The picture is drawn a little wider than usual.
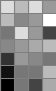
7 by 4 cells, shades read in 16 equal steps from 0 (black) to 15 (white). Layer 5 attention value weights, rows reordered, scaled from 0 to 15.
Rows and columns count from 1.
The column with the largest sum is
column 4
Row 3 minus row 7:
7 6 5 -6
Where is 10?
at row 4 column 3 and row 7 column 4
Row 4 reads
8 9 10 11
